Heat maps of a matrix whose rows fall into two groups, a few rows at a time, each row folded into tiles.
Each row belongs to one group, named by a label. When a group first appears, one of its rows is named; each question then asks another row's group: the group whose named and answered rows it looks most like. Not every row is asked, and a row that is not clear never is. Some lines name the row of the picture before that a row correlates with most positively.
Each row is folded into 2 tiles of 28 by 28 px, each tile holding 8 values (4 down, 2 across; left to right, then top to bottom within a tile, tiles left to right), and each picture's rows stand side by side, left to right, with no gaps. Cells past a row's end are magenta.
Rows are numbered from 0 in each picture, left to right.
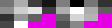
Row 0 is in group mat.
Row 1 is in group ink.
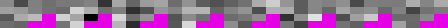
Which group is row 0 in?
ink
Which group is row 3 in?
mat
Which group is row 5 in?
ink
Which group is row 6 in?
ink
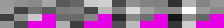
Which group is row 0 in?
ink
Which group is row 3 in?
mat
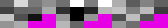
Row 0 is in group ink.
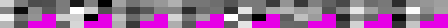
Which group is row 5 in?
ink
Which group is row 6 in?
mat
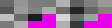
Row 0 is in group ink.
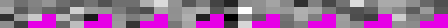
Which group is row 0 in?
ink
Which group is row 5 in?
ink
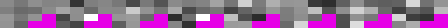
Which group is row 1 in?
ink
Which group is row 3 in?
ink
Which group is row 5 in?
mat
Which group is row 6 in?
mat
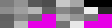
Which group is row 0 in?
mat
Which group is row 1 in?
mat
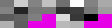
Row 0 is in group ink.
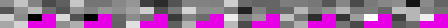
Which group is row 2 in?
mat
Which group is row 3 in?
mat
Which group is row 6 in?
ink
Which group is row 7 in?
ink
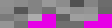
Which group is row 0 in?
ink
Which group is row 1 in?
ink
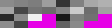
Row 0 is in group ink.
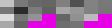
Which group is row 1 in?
ink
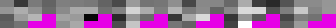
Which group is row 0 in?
ink
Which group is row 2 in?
mat
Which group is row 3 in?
ink
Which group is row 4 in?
mat
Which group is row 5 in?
mat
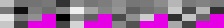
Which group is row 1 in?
mat
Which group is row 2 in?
ink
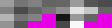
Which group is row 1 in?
mat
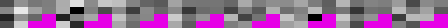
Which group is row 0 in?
mat
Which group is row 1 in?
ink
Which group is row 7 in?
ink
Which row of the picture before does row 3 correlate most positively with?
0
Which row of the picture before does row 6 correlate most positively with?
0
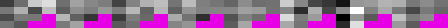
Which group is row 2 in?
mat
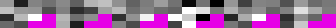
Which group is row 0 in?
ink
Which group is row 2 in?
ink
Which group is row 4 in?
ink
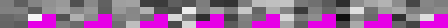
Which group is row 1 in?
ink
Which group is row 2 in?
mat
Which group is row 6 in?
mat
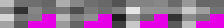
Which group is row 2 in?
mat
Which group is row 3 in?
mat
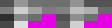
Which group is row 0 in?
mat
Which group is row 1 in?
mat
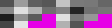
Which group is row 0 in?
mat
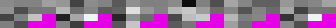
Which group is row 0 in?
ink
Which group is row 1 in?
ink
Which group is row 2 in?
mat
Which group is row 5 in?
ink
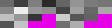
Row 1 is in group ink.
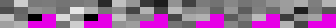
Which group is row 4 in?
ink
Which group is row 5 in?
ink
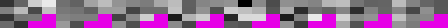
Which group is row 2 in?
ink
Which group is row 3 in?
ink
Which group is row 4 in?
ink
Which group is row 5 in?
ink
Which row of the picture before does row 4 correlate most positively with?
3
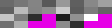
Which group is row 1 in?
ink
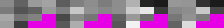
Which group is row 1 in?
mat
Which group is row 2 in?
mat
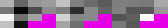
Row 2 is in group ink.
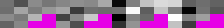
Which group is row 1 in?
ink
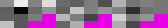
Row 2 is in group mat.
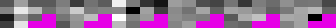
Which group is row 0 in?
mat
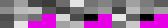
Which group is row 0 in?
mat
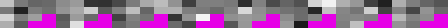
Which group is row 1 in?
mat
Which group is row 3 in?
ink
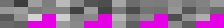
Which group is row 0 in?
ink
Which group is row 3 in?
ink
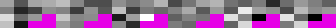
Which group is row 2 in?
ink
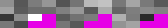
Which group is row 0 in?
ink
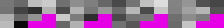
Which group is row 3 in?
mat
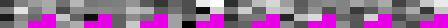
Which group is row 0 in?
mat
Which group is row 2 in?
mat
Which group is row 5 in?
ink
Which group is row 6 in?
ink
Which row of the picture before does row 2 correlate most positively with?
3
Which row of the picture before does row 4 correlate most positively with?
2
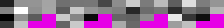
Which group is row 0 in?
mat
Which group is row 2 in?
ink
